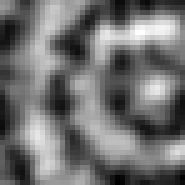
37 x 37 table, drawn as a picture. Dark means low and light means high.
The field is mottled with small blotches. There is no overall slope. The top right is the ninth with the highest average. The bottom right is the ninth with the lowest average. Rings spread out from the middle right. No single row or column stands out from its neighbours. There are no lone odd cells.
